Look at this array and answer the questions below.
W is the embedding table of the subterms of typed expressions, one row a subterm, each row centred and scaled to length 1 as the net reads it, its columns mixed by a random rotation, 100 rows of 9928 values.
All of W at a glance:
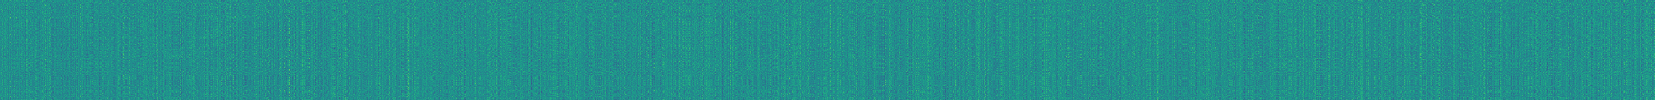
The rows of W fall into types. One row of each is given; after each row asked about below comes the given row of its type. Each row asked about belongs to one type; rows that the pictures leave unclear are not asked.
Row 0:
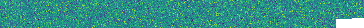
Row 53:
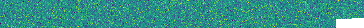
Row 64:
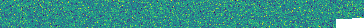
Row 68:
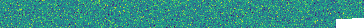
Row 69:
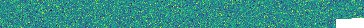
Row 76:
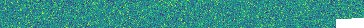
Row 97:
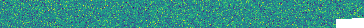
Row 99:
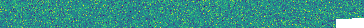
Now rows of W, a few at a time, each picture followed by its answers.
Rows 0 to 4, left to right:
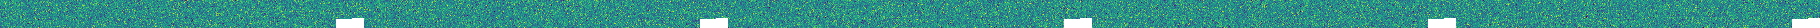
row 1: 99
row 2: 64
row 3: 53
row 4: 68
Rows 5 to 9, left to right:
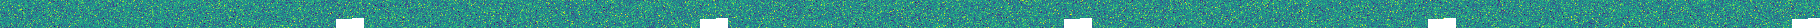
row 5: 68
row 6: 97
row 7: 0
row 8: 53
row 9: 97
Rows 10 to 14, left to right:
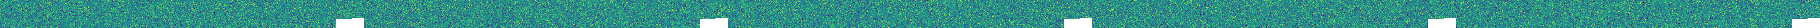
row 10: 64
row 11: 97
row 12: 99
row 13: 68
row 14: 0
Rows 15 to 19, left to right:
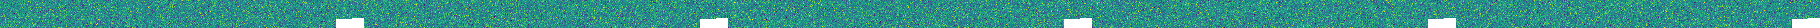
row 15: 53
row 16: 68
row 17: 0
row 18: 0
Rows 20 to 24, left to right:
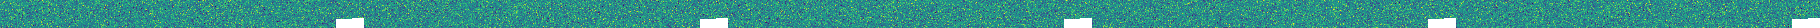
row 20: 68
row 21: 64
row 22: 53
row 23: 76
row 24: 64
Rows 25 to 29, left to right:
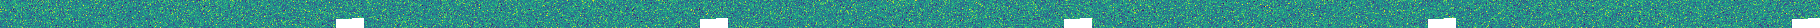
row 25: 99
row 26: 68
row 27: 76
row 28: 69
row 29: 76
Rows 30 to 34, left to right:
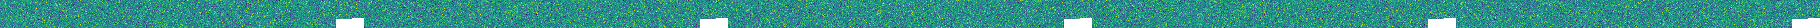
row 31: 64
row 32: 68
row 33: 64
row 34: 0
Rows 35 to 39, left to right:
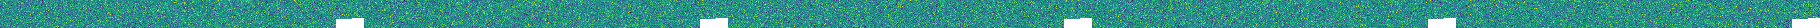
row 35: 97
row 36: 76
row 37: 53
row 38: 53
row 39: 64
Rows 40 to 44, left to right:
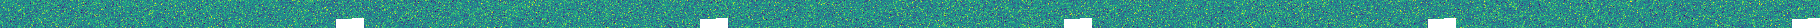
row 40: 68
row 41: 76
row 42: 0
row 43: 99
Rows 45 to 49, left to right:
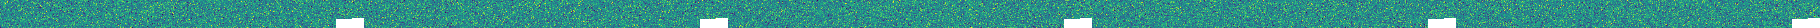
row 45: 64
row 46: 53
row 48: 64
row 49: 97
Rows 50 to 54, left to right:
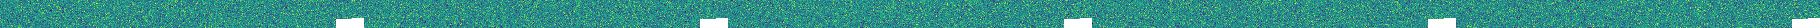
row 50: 69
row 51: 53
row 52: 97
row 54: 76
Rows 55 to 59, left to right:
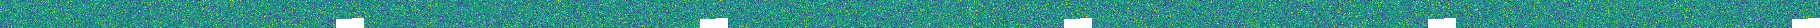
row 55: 99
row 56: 97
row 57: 76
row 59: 68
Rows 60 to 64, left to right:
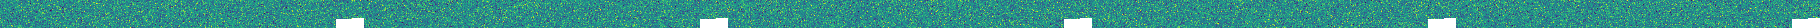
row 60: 69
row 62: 99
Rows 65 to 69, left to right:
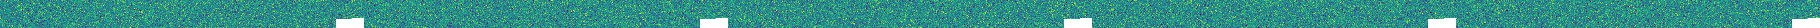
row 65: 69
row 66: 53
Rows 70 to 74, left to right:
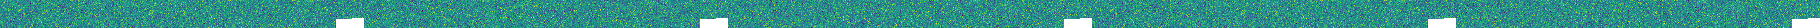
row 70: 68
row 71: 64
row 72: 97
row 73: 68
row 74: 97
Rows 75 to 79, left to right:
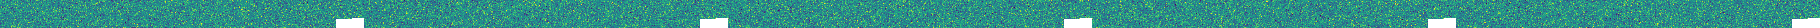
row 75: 76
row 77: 69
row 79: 76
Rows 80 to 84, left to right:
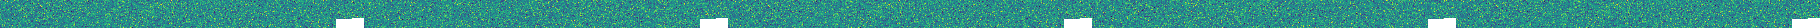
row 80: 64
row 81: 0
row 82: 64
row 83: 69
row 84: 64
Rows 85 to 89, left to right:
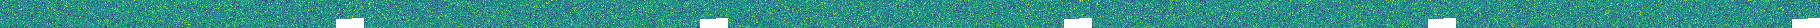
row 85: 97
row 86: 0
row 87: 69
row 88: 53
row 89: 68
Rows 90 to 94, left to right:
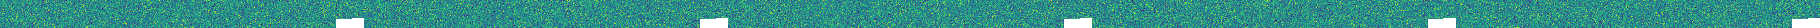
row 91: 99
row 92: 99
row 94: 53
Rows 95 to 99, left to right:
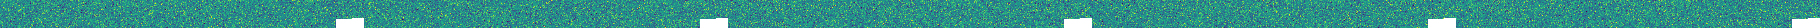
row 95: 68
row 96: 0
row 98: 97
